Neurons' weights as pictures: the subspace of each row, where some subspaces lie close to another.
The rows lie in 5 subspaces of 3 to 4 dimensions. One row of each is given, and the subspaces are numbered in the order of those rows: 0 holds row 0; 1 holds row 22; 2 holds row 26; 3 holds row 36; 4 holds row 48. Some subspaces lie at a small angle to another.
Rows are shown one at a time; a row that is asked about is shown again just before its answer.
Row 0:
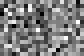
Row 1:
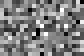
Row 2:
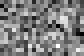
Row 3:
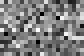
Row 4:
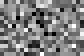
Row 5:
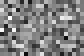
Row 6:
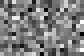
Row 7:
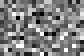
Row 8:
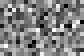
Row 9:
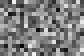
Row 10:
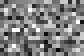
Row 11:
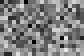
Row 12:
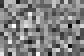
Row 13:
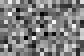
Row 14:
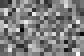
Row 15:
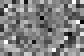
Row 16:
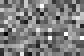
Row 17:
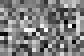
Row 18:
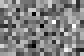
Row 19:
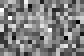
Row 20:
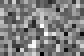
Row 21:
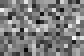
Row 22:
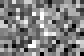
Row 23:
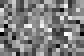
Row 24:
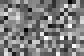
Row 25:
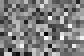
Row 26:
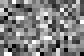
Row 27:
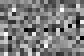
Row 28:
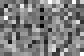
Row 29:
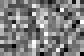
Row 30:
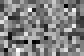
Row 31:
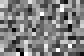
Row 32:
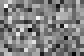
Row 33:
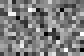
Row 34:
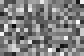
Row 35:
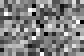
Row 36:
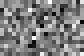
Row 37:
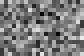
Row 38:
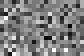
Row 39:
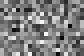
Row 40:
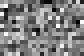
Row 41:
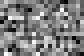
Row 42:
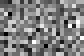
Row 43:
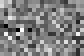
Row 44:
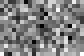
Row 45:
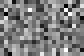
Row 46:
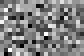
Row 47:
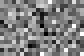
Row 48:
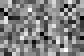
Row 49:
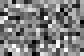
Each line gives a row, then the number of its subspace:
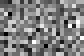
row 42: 4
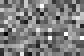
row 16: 0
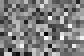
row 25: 2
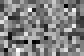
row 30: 4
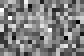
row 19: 0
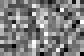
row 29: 1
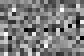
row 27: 4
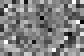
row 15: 0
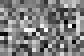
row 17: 4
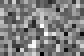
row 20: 1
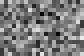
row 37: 1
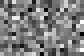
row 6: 4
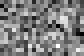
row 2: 4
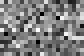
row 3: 0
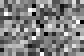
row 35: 3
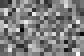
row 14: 3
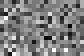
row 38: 2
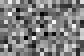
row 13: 3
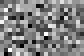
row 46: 2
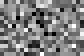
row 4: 1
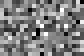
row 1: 3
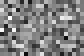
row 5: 0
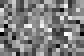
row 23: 0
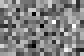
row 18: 3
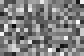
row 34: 0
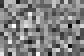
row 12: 0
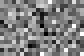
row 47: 1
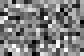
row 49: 2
